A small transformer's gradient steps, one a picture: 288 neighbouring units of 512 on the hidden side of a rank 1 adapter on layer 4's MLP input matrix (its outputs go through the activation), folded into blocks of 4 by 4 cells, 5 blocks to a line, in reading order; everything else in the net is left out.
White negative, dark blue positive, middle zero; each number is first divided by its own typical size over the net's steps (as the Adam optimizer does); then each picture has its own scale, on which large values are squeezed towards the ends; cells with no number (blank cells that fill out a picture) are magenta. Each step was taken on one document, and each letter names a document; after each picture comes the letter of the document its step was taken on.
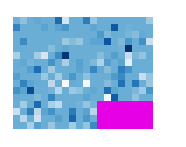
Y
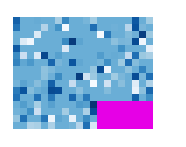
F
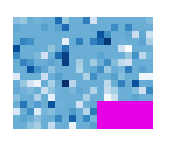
Y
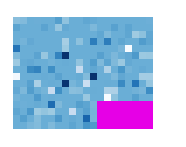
Y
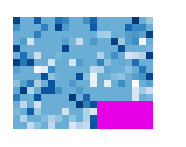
F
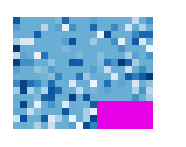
F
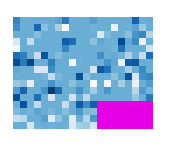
F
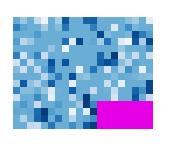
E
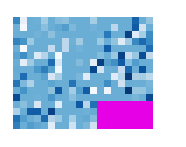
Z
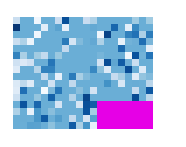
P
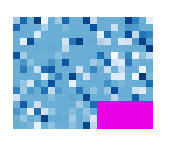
E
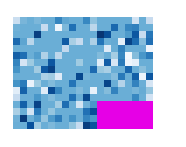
P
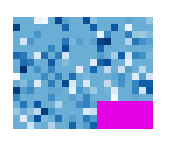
E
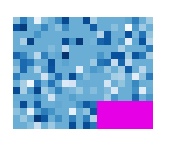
E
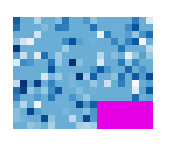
F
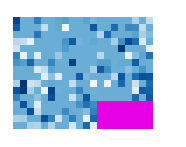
F
